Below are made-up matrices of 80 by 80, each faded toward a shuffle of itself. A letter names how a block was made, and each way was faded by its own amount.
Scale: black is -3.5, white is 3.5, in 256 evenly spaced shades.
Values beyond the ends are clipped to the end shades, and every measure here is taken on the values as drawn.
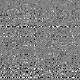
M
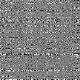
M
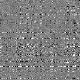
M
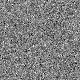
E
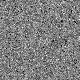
E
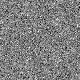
E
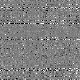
M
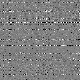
M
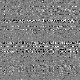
M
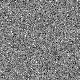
E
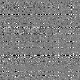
M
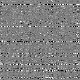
M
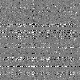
M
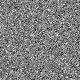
E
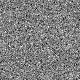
E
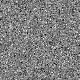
E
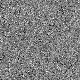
E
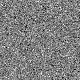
E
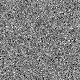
E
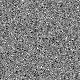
E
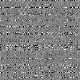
M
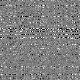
M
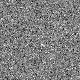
E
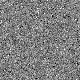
E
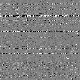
M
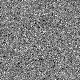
E
